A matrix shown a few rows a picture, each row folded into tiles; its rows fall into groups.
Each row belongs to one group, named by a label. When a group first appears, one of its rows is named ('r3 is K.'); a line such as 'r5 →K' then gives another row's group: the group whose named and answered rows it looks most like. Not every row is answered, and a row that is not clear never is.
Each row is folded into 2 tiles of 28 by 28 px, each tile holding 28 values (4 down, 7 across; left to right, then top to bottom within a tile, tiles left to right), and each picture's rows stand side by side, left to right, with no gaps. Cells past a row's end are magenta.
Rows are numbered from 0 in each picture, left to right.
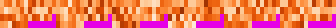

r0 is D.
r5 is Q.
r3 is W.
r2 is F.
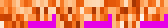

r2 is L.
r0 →F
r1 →F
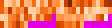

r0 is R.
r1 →Q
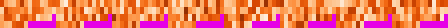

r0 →L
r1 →R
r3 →W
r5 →R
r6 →W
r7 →Q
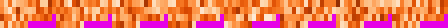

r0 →W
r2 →Q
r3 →Q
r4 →F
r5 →D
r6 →R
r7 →W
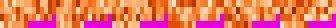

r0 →W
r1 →R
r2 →W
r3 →Q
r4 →F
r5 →F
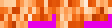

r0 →W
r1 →R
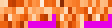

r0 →Q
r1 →D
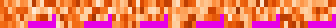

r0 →Q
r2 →D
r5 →F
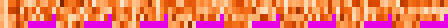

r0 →R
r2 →W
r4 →Q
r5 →W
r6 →L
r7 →Q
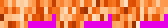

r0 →W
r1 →D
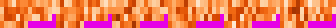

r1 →L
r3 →R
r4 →L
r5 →R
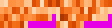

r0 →Q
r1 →L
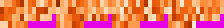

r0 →F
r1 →R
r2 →D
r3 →L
